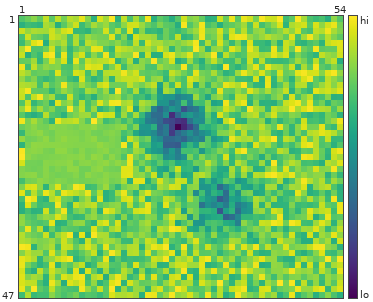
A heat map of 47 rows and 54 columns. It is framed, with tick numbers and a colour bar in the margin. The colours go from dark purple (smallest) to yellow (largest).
There are no regular stripes. No row or column stands out. Two dips sink into the field. In the middle left lies a patch that is calmer than the rest. There is no overall slope. Most values sit high, with a long tail of low ones. The halves do not mirror each other. The ninth with the lowest average is the centre.
